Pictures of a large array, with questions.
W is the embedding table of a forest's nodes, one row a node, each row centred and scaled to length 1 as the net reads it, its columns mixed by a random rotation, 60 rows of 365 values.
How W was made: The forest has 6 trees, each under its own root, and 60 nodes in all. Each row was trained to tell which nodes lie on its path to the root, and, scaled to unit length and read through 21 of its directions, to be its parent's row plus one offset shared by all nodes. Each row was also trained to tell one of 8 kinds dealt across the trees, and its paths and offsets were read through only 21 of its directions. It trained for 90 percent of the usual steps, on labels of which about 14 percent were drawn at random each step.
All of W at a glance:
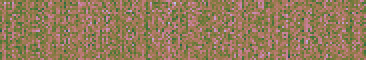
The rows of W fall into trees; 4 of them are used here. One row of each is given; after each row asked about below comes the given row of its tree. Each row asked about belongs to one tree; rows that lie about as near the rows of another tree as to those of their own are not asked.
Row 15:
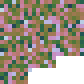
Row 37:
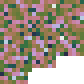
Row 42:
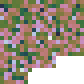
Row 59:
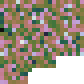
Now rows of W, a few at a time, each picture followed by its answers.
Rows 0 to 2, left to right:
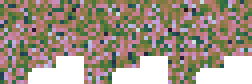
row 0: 37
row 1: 59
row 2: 15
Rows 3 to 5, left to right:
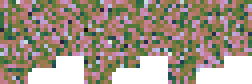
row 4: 15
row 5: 37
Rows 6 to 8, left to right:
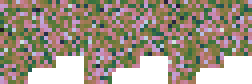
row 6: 59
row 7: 15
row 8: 59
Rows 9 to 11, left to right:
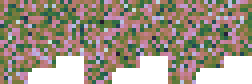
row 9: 37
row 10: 42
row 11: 42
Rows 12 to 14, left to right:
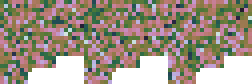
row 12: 59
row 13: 59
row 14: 37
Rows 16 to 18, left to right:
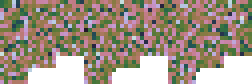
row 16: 42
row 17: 42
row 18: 42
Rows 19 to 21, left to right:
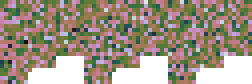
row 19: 42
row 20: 15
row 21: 42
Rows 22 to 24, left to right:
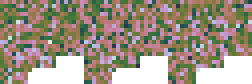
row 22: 37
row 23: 15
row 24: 15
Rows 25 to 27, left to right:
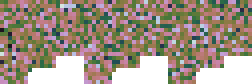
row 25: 42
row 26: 59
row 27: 15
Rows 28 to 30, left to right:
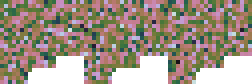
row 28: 59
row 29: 42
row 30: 42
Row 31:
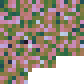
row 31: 42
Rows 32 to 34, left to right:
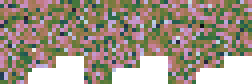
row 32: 37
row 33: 15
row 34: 37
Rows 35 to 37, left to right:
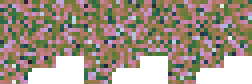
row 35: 59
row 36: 15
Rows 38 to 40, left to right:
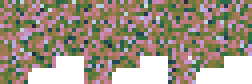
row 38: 42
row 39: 42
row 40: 42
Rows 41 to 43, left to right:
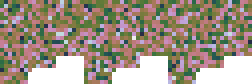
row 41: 15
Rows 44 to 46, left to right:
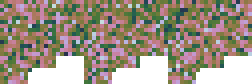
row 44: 37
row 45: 37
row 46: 59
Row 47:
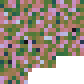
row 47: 42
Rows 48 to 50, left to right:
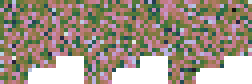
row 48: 59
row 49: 37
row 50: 37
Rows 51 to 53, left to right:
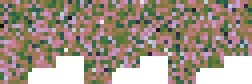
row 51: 59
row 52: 37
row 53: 42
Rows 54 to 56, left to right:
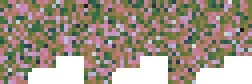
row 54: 37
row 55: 15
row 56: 15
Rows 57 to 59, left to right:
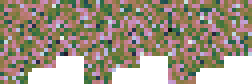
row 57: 37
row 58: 42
